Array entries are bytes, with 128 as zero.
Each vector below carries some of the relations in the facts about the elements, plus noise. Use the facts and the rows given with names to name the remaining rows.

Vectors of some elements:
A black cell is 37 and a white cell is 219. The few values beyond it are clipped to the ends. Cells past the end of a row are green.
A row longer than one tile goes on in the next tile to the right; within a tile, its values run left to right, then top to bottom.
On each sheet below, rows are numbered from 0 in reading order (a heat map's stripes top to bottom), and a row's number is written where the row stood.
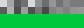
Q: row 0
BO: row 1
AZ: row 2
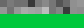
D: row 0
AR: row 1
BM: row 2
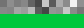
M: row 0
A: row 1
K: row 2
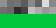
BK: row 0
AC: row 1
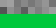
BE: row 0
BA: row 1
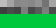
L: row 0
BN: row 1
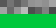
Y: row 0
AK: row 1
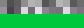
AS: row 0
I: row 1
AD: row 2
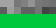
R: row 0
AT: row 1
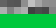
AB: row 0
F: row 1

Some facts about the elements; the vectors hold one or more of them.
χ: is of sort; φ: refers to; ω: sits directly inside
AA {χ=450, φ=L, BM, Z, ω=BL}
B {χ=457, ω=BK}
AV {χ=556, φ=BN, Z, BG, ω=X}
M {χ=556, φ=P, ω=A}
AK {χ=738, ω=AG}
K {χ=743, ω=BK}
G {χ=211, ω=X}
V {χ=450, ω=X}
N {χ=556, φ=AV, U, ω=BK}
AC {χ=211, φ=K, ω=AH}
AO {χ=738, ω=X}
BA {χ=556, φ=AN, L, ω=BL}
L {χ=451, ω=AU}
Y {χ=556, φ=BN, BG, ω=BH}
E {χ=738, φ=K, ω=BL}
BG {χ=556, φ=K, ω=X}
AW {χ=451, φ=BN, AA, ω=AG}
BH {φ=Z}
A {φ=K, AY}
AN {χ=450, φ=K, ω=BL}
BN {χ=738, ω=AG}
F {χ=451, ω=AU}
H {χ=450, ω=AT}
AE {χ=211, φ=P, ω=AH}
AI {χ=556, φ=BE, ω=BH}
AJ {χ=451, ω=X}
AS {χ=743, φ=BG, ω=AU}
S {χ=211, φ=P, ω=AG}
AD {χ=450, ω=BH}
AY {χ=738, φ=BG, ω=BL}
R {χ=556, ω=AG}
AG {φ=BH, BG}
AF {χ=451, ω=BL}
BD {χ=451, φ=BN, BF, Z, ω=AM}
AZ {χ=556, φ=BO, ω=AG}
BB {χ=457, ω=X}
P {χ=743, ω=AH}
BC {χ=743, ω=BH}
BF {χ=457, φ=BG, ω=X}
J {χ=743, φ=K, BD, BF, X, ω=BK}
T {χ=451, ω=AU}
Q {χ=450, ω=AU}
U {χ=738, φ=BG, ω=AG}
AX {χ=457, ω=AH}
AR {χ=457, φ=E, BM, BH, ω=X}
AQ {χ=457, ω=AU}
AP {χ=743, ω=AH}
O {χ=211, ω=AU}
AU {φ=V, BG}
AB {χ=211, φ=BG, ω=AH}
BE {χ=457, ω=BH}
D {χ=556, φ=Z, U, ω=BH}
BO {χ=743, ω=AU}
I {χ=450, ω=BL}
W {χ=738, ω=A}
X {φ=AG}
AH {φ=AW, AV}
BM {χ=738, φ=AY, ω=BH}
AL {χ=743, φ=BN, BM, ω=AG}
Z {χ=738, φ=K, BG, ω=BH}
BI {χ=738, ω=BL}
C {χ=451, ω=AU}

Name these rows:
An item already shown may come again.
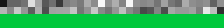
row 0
BF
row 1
Q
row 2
AR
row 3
K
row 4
K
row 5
BN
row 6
J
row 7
G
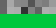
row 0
AJ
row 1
BD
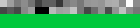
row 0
AQ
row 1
AU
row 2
AR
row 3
W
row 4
K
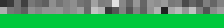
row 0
X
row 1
AL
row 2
BA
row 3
BB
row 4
O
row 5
AO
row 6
AA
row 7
AW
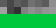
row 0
AH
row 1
AL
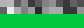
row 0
H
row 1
AY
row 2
BH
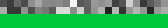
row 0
BH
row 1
AF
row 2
AN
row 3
AO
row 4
Z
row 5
U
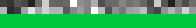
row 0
AG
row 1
BG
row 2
E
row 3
V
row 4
N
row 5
A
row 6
AV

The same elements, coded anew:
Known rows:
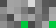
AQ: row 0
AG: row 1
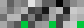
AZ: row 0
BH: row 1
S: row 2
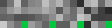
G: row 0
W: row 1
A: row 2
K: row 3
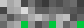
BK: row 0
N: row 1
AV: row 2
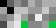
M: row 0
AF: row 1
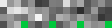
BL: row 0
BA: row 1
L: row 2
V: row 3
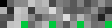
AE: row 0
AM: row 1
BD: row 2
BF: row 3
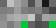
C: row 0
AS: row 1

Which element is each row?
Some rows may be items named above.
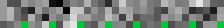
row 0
AN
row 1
X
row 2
M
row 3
AH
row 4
BO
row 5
U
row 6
AY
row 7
BH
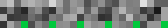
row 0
K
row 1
BN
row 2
R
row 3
V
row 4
Q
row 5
BH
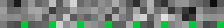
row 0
AL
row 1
E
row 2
AJ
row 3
H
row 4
A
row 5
AU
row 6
BG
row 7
J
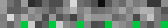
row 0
AW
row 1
AR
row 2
AO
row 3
J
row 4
H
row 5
AA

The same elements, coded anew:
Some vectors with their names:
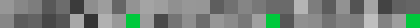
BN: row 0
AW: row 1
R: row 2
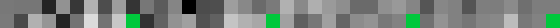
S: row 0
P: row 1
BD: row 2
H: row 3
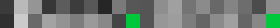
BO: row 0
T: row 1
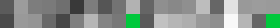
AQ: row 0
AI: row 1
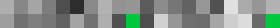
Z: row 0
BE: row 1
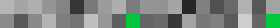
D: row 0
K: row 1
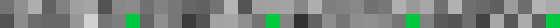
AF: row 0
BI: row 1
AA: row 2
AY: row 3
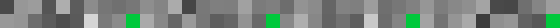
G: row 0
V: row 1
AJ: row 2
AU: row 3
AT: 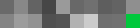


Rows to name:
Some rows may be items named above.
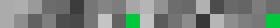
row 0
BF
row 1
AG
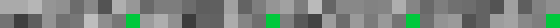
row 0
BA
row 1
AO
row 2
AN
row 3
W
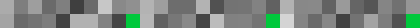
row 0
BH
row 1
AG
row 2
X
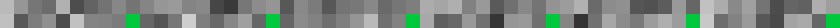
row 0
AG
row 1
AS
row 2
H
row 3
AV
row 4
AL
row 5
AR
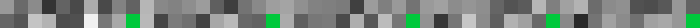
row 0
M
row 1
AH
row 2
U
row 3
J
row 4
AL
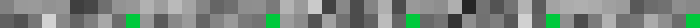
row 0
AS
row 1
BD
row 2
BG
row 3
K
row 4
N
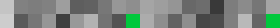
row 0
A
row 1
BF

